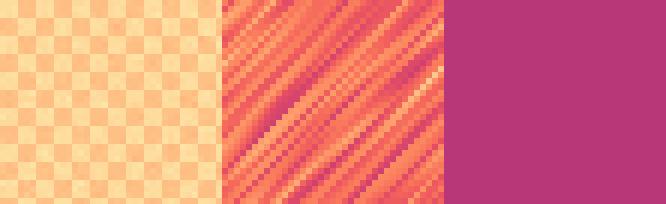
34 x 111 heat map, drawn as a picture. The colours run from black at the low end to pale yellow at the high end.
The table splits into one row of 3 panels. Panel 1,1: very high, checkered, faint in contrast. Panel 1,2: high, slanting up to the right. Panel 1,3: middling, flat.
